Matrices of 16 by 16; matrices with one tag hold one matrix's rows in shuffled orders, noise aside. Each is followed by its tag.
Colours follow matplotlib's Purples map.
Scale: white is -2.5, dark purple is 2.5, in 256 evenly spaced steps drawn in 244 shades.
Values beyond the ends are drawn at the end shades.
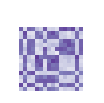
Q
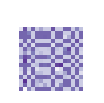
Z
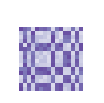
Z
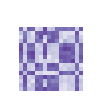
Q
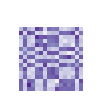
Q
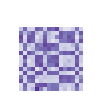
Q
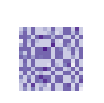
Z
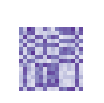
Q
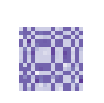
Z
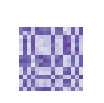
Z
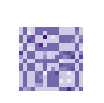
Q
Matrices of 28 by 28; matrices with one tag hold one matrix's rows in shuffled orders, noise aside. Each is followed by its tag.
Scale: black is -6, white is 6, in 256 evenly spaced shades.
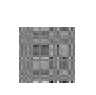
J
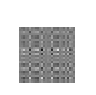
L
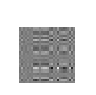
J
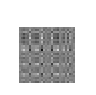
L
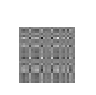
L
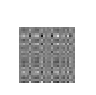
L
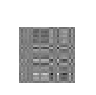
J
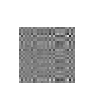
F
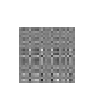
L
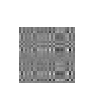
F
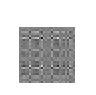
L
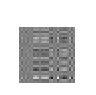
J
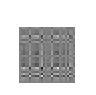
L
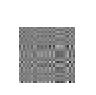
F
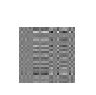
J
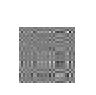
F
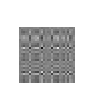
L
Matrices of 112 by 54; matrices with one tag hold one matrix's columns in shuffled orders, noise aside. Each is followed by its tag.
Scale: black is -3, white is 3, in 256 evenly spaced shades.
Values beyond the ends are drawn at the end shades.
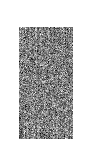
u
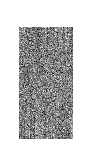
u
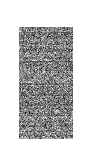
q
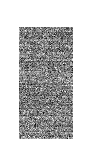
q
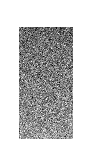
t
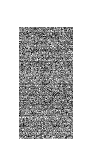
q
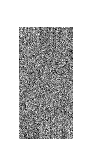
u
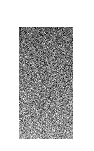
t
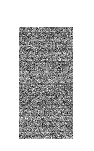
q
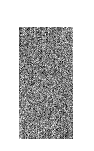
u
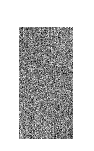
u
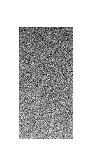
t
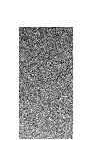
t
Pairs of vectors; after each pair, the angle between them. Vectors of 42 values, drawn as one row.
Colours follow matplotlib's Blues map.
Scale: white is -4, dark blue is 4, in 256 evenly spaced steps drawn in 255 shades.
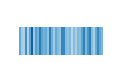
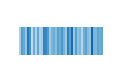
partly opposed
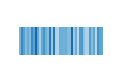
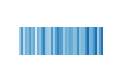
partly opposed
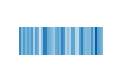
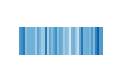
partly aligned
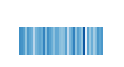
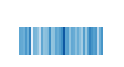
orthogonal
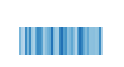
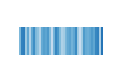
nearly opposite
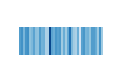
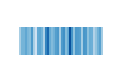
orthogonal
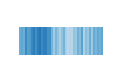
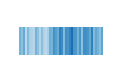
nearly opposite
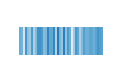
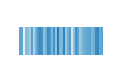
nearly parallel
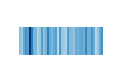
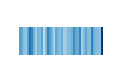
partly aligned
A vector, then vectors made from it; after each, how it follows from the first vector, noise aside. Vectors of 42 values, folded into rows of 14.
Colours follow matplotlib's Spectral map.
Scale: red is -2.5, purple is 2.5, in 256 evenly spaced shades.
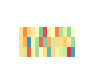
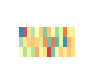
reversed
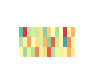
reversed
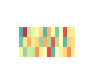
reversed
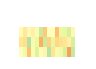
shrunk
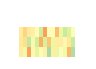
shrunk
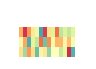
copied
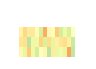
shrunk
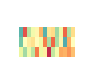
reversed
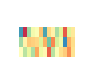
reversed
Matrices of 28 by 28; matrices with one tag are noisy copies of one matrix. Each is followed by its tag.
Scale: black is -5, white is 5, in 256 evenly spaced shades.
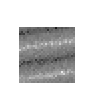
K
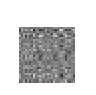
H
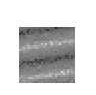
K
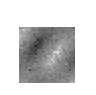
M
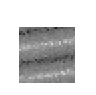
K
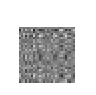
H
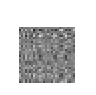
H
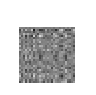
H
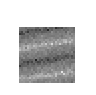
K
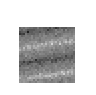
K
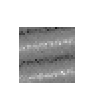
K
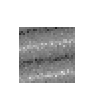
K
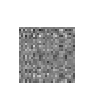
H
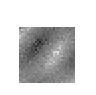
M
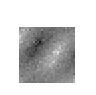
M
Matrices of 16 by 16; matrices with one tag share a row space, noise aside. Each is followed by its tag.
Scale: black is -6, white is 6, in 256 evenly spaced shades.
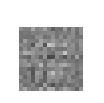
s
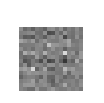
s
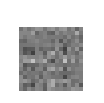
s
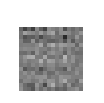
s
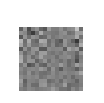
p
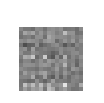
s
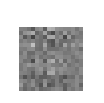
s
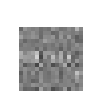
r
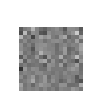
p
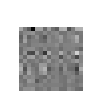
p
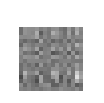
r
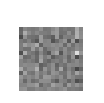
r
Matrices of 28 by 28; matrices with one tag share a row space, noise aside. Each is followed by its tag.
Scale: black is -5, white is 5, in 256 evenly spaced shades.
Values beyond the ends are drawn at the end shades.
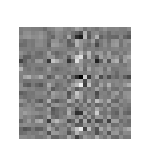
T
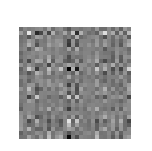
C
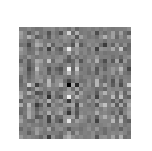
C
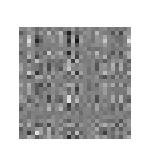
C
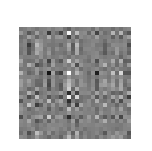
C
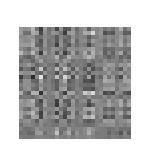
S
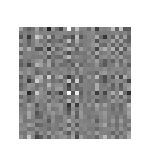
C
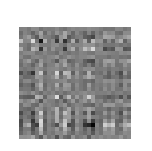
S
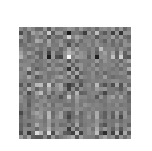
C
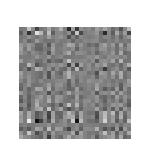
C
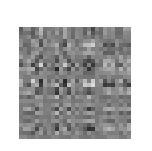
S
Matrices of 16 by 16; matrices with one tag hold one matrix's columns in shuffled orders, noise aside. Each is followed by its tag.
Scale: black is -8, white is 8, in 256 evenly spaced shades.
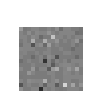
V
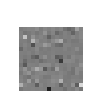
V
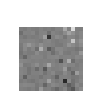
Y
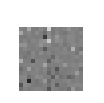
Y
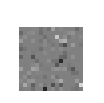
V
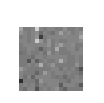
Y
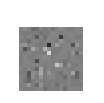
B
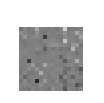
Y
